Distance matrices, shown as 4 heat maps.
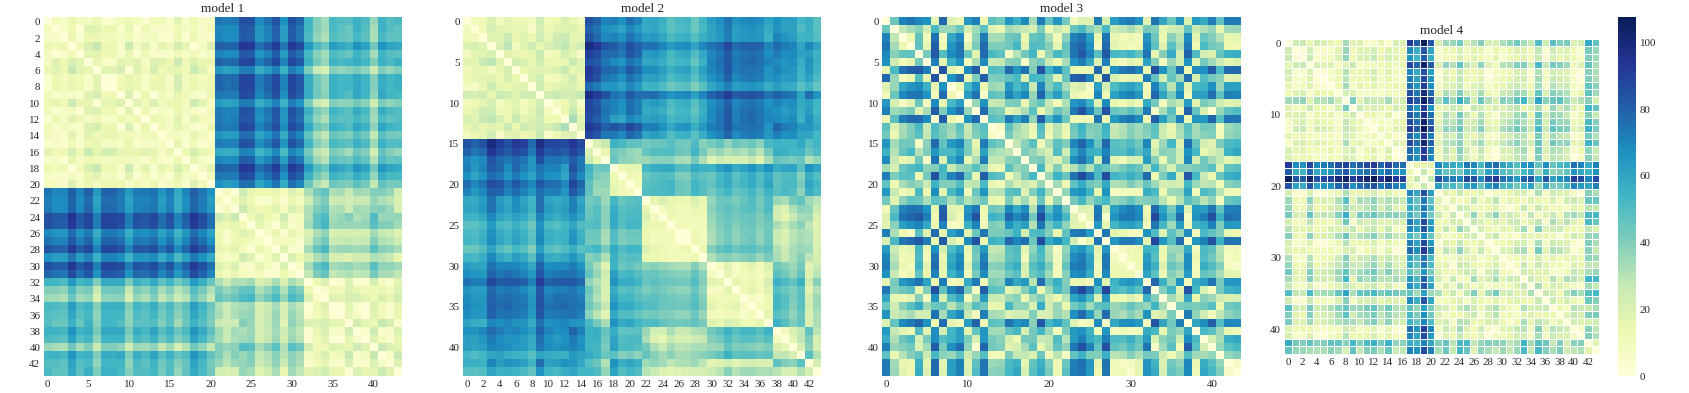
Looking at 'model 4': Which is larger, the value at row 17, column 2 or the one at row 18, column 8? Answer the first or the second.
the second
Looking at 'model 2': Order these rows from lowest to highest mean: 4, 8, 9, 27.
27, 8, 4, 9
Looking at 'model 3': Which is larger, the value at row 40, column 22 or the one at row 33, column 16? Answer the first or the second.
the first
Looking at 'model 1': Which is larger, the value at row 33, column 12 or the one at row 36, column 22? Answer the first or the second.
the first
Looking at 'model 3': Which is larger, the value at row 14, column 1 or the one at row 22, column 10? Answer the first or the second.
the second
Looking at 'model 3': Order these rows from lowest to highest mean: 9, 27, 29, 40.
29, 40, 9, 27
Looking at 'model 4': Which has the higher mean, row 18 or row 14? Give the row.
18
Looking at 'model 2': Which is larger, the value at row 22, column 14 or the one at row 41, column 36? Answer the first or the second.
the first
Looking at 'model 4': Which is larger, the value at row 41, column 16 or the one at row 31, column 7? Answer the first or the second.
the second
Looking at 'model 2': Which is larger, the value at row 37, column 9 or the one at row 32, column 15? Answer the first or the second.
the first
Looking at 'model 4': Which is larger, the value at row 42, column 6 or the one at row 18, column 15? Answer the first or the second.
the second
